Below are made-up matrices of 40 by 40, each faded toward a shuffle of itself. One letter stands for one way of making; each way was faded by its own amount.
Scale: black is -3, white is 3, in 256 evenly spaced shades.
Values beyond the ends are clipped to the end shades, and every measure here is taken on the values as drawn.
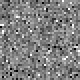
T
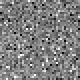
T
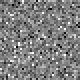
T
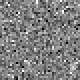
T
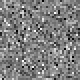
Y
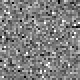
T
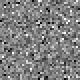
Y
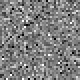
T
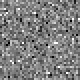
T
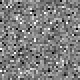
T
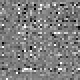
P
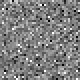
T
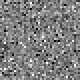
T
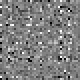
P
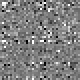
P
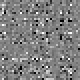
P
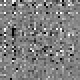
P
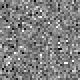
Y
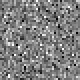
T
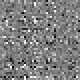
P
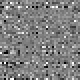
P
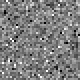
T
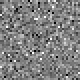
T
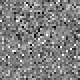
Y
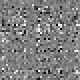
P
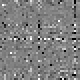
P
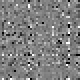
P
